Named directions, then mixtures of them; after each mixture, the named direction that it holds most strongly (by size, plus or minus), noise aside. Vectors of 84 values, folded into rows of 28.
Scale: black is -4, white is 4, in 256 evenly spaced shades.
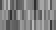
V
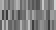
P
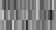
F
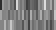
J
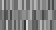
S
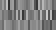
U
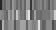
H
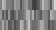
P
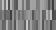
S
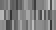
V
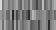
H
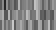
F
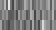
V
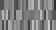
P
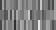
H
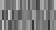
P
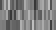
V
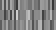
S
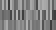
U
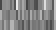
J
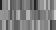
V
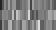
H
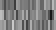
F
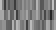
F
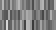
S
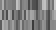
P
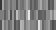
H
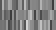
S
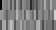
H
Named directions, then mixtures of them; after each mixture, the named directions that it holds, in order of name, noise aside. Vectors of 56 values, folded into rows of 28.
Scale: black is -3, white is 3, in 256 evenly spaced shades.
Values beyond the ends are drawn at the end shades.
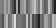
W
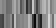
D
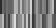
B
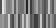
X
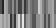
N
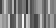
N, X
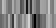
D, X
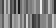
N, W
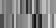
D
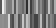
X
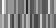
X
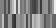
W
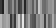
N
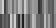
N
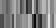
D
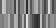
W, X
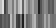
N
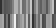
B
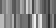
D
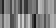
D, N
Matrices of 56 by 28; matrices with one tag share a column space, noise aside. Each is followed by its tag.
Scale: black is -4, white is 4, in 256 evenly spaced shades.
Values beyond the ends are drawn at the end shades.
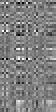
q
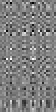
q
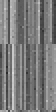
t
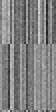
t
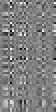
q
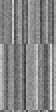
t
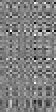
q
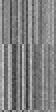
t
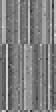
t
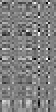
q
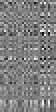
q
